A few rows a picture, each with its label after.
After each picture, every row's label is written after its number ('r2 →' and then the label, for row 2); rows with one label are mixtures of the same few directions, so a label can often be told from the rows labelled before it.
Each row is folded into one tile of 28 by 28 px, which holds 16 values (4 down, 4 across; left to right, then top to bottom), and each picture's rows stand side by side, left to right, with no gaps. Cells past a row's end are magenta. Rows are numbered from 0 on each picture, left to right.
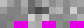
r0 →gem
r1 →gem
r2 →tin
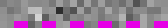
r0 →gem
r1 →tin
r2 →tin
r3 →tin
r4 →tin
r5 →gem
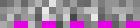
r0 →gem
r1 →tin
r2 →tin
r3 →tin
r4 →tin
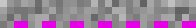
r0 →gem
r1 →gem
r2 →gem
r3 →gem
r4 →tin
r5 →gem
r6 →gem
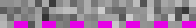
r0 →tin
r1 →tin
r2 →gem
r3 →tin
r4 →tin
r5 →tin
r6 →gem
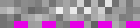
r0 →gem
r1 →gem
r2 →tin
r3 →tin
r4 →gem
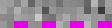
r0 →tin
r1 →tin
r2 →gem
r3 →tin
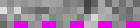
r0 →tin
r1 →gem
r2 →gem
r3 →gem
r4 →tin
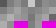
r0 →gem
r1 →gem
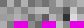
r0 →tin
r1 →gem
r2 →tin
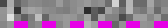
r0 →tin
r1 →tin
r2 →gem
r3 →tin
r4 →tin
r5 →tin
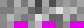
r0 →gem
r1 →gem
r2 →tin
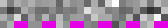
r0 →gem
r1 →gem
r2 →gem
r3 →tin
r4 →gem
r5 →gem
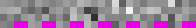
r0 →gem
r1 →tin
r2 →tin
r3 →tin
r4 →tin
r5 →gem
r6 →gem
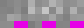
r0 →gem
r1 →tin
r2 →tin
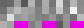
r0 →gem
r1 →tin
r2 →tin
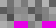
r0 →tin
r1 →tin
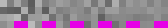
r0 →gem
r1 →tin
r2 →tin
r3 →tin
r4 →gem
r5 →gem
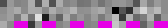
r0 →gem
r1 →tin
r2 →gem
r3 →gem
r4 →tin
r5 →tin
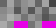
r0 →tin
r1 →tin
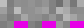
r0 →tin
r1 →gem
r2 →tin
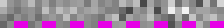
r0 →gem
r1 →tin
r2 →tin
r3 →gem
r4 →gem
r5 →tin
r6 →tin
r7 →tin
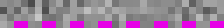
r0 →tin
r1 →tin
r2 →gem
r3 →tin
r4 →tin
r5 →gem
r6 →tin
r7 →gem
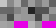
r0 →tin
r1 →tin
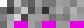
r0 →gem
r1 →tin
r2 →tin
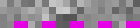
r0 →tin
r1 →tin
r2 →gem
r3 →gem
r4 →tin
